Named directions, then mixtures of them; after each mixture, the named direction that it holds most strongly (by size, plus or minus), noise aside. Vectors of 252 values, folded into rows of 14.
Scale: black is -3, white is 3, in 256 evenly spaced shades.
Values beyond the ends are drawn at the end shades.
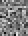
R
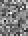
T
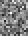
T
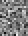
R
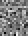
R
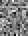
R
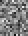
T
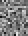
R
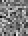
R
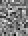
R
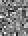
R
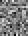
R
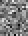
T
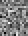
R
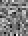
R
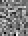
R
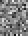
T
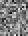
T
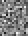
R
